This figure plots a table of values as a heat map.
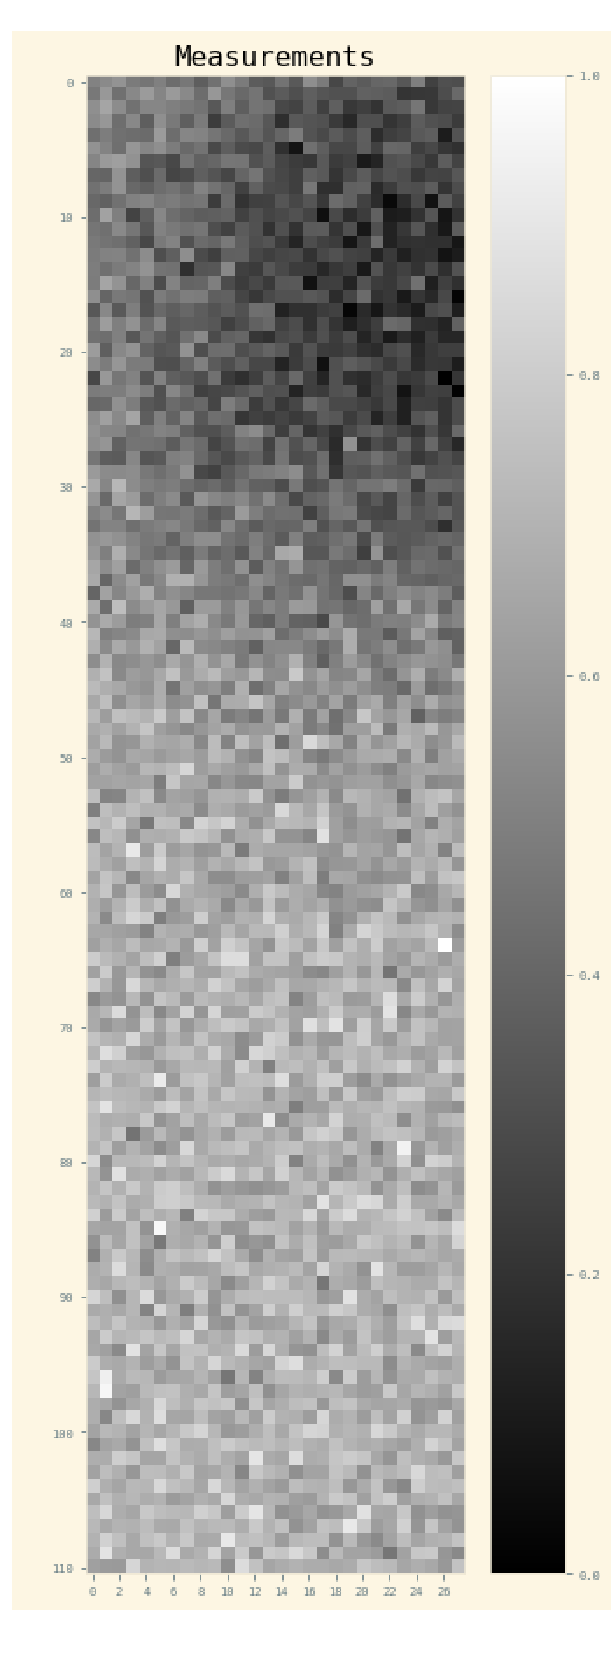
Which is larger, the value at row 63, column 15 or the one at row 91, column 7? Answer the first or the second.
the first
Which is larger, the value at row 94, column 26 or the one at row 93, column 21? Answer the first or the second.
the first
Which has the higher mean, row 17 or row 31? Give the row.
31
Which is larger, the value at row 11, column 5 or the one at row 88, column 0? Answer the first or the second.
the second
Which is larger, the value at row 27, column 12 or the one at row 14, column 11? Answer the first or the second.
the first
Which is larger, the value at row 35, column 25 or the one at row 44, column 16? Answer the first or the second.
the second
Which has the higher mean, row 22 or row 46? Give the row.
46
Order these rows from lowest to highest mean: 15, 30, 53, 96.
15, 30, 53, 96
